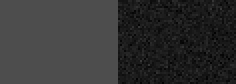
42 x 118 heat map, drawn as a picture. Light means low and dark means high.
The table splits into one row of 2 panels. Panel 1,1: high, flat. Panel 1,2: very high, fine-grained, faint in contrast.
